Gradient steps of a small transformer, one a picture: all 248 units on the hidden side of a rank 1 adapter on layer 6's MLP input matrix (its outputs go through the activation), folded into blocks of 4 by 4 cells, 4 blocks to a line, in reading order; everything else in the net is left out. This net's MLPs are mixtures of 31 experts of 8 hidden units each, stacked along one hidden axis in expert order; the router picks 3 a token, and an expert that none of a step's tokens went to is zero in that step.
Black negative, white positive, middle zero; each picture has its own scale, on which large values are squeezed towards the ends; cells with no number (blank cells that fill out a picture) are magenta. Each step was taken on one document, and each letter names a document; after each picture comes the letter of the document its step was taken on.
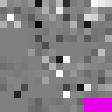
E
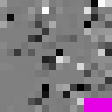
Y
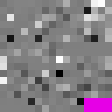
E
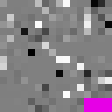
Y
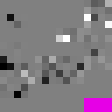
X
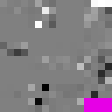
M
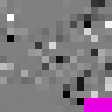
E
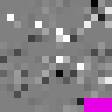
X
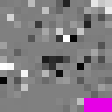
X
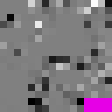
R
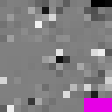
R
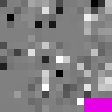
Y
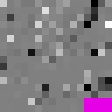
Y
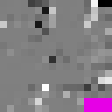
M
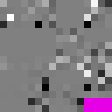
R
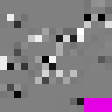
X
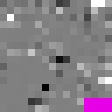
Y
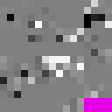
X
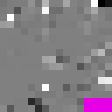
M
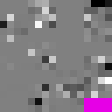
M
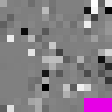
Y
